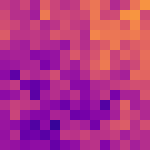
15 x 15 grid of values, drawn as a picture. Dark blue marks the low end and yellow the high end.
The histogram is bell-shaped. The top right is the ninth with the highest average. There is an overall slope up to the top right.
